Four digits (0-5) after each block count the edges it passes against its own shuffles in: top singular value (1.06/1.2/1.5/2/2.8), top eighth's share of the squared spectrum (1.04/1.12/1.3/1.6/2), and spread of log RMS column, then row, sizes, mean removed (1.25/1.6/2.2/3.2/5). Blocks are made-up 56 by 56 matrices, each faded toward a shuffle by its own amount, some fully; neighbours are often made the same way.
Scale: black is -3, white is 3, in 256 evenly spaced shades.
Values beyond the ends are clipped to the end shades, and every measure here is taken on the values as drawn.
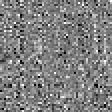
4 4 2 2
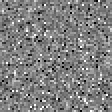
1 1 0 0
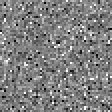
2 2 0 0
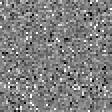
3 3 1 1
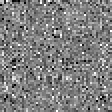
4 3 2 2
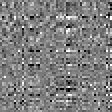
5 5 3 3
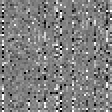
4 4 3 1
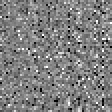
3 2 2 0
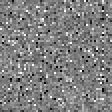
2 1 1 0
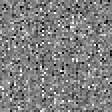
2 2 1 0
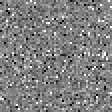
2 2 0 1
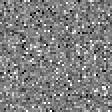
0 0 0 0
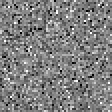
0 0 0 0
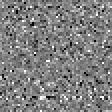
3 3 0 2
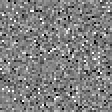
1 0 0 0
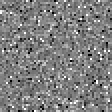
0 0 0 0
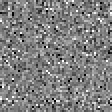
2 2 0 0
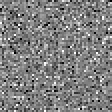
3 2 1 1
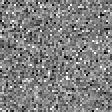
0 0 0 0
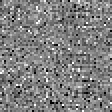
2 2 1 1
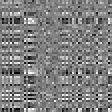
5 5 4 4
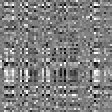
5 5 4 3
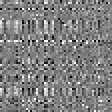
5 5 3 3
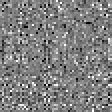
4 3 2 2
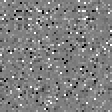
3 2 0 0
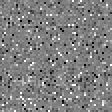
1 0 0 0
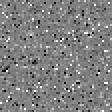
0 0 0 0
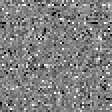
1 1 0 2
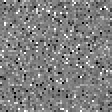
0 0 0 0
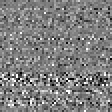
1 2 0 4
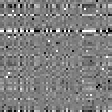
5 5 2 3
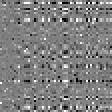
5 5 3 3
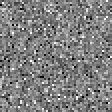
0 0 0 0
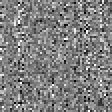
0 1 3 0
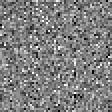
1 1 2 0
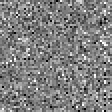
1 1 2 0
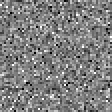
0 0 0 0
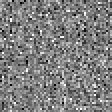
1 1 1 0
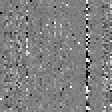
3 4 3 0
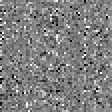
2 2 2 1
